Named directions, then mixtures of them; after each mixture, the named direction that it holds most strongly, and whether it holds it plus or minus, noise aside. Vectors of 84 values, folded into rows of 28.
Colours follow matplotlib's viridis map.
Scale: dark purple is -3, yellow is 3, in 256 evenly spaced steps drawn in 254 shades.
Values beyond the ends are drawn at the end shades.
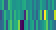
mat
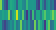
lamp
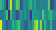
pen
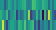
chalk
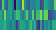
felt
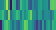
pen, minus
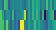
mat, minus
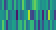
chalk, plus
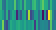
chalk, plus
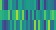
lamp, plus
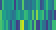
felt, plus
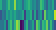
mat, plus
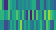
lamp, plus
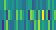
chalk, minus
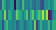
felt, plus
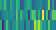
chalk, minus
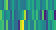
mat, minus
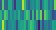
felt, plus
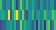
lamp, plus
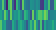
felt, plus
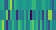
chalk, plus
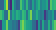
pen, minus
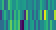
mat, plus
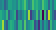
chalk, plus
